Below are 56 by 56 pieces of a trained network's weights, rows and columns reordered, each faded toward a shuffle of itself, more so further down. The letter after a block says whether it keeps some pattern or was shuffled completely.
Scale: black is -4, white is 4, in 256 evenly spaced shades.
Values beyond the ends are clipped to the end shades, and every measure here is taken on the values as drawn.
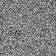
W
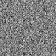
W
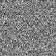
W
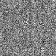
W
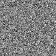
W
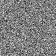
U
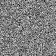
U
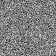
U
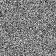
U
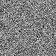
U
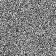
U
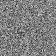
U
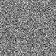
W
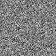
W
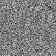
W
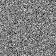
U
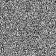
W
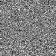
W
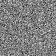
U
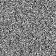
U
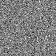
U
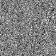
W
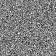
U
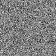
W
